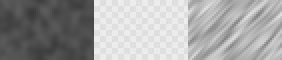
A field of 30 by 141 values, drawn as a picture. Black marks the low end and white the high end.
The table splits into one row of 3 panels. Panel 1,1: low, blotchy, faint in contrast. Panel 1,2: very high, checkered, faint in contrast. Panel 1,3: high, slanting up to the right.
